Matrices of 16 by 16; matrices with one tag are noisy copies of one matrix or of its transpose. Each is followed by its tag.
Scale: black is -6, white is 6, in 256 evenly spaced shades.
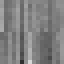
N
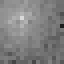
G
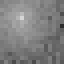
G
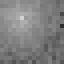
G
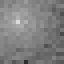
G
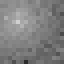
G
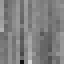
N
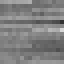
N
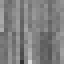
N
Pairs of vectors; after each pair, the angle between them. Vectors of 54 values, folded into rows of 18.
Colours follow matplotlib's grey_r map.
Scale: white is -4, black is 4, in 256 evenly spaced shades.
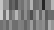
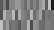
partly opposed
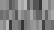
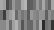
partly aligned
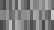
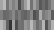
nearly opposite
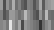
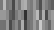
nearly opposite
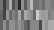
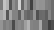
nearly opposite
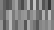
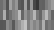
orthogonal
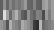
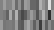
orthogonal
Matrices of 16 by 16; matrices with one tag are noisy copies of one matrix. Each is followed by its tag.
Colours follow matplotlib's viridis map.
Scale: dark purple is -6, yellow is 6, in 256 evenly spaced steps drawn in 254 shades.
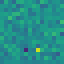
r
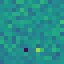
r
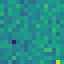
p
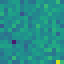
p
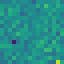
p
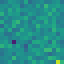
p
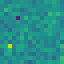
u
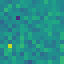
u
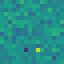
r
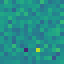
r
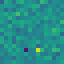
r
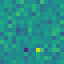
r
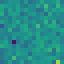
p
